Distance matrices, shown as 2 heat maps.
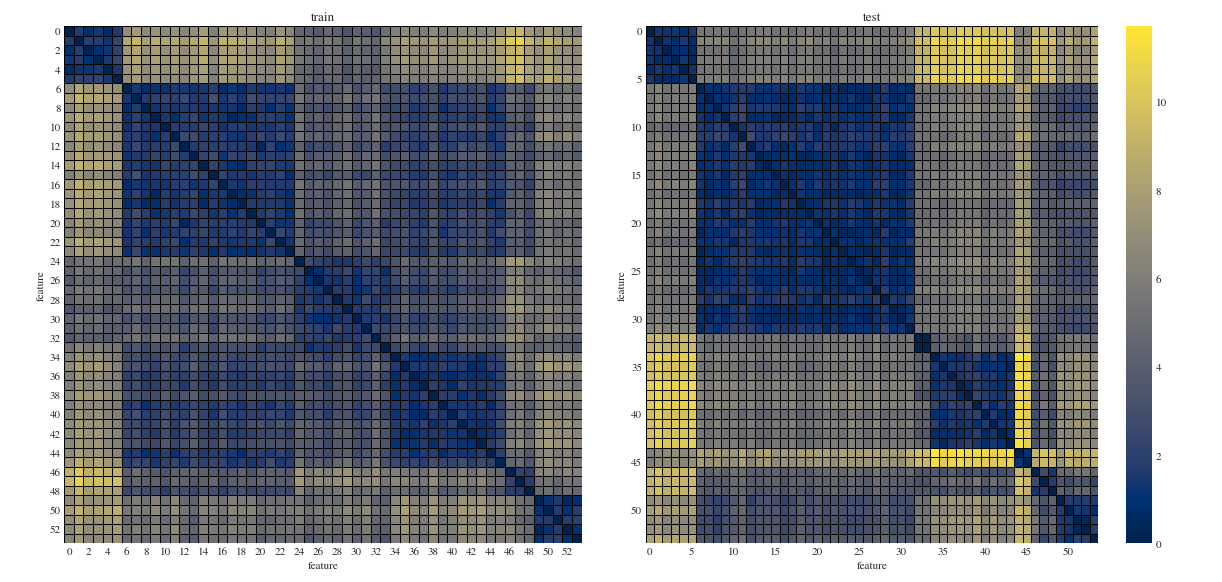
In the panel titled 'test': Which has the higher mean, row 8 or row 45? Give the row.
45
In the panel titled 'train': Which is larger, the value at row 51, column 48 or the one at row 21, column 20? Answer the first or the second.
the first
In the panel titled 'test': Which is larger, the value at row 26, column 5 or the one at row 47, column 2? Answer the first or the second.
the second
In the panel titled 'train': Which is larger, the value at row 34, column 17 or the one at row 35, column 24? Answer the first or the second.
the second
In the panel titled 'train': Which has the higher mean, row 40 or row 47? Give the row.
47
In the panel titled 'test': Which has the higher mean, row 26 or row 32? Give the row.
32
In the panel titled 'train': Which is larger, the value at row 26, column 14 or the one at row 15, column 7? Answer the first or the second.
the first
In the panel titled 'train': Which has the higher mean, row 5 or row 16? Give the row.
5
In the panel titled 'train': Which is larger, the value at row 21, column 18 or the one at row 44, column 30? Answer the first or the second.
the second
